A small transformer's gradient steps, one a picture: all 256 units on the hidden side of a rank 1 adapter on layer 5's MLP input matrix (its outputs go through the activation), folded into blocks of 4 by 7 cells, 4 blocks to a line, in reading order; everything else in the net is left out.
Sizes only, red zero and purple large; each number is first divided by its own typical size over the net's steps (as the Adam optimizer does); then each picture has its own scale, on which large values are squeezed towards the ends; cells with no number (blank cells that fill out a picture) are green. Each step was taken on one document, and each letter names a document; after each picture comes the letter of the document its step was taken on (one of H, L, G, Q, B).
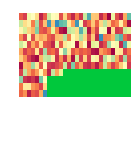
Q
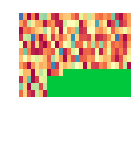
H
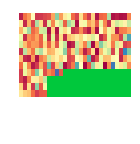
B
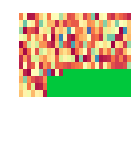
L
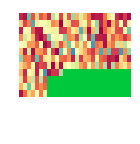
Q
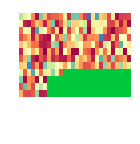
Q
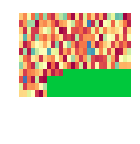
L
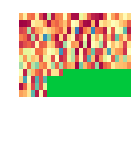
H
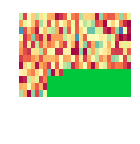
B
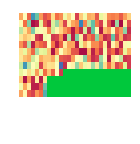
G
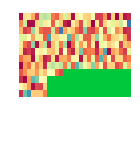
B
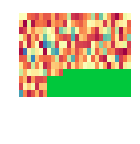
L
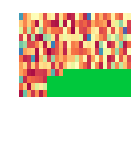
H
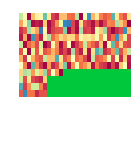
H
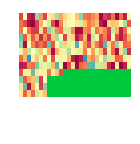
B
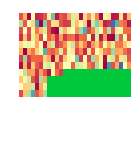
Q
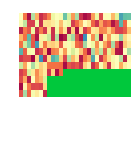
B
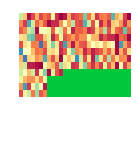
H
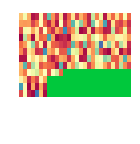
H
